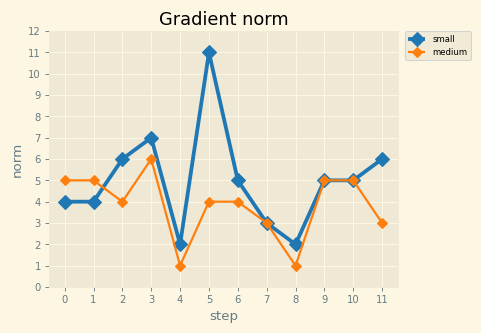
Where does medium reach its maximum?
3
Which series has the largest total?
small
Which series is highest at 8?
small
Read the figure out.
Title: Gradient norm
x-axis: step, ticks 0 1 2 3 4 5 6 7 8 9 10 11
y-axis: norm, ticks 0 1 2 3 4 5 6 7 8 9 10 11 12
Legend: small, medium
Values:
small: 4 4 6 7 2 11 5 3 2 5 5 6
medium: 5 5 4 6 1 4 4 3 1 5 5 3
